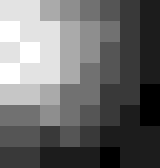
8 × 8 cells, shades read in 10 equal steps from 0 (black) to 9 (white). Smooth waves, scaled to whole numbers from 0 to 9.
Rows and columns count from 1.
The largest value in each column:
9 9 8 6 5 4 2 1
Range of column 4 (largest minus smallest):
5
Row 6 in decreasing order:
5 4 4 4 3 2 1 0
